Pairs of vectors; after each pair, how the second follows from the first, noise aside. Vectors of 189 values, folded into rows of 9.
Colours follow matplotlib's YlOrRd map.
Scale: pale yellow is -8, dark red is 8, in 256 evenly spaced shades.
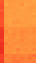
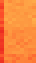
copied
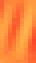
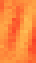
copied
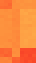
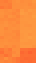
shrunk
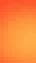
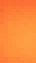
shrunk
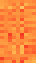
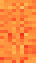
copied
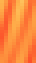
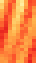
scaled up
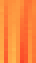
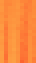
shrunk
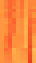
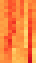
scaled up
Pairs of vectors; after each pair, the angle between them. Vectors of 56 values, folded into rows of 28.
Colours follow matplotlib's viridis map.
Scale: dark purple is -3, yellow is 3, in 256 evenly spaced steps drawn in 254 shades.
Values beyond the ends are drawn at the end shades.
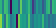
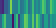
partly opposed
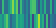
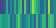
orthogonal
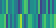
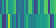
orthogonal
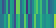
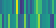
partly aligned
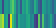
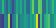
nearly opposite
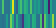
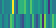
nearly parallel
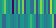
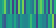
nearly parallel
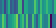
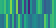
partly opposed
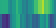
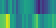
nearly opposite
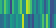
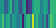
nearly opposite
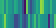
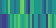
partly opposed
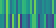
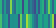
partly opposed
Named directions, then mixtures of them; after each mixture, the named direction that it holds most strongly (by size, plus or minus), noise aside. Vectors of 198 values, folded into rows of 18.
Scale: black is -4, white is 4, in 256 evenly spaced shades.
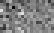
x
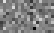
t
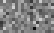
t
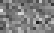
x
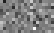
t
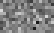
t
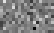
t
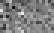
x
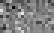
x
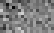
x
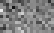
x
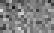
x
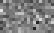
t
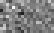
x
